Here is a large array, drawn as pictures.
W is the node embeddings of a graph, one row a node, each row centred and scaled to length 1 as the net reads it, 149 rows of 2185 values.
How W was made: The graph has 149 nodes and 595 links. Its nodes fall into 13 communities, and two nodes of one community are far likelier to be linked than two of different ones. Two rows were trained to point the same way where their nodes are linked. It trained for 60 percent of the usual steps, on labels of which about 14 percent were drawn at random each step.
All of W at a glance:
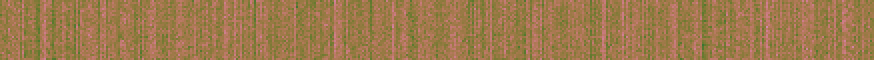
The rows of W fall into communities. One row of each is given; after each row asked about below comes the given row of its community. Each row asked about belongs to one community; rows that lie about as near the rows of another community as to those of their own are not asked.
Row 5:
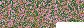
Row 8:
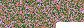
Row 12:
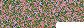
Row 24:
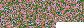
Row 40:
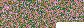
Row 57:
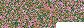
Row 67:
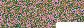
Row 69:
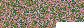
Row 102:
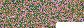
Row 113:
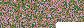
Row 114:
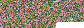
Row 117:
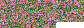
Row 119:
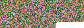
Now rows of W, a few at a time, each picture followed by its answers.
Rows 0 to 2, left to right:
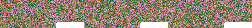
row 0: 8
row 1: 113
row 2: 117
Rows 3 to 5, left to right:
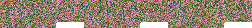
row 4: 113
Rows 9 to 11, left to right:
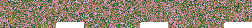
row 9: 5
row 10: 114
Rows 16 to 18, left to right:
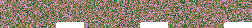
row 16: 114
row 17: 119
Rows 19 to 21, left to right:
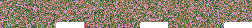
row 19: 67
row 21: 12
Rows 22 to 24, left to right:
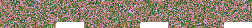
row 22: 114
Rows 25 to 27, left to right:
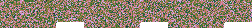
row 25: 8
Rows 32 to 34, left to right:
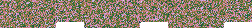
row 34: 119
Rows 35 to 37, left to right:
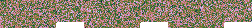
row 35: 119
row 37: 67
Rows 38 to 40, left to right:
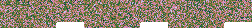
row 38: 5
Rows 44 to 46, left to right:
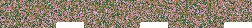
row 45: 40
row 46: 40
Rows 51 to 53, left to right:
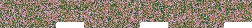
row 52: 69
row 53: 8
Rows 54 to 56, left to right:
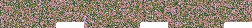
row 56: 5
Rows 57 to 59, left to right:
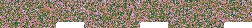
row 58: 117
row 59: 102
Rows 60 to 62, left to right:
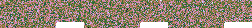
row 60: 69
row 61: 24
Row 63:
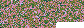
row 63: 119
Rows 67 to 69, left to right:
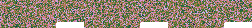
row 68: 114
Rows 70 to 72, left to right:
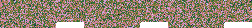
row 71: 57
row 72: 113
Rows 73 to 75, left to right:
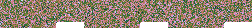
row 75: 113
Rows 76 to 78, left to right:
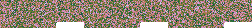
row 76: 5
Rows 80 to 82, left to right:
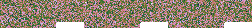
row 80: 12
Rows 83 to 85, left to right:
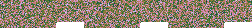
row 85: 119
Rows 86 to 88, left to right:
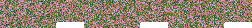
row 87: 24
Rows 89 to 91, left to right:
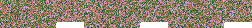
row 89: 12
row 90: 114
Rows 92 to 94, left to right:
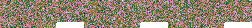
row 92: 5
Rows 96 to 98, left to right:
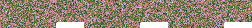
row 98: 67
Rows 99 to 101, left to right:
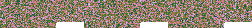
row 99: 102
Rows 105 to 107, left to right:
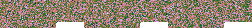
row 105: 57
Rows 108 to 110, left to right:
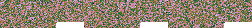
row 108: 102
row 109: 5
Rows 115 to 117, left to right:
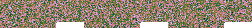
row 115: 69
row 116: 117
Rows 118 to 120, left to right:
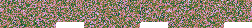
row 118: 24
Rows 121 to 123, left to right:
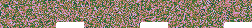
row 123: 69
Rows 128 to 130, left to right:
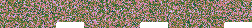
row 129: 113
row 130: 40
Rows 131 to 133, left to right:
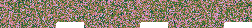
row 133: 69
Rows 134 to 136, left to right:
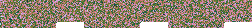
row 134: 114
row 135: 113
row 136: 119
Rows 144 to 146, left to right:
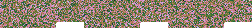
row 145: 12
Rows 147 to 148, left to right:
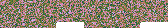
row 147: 69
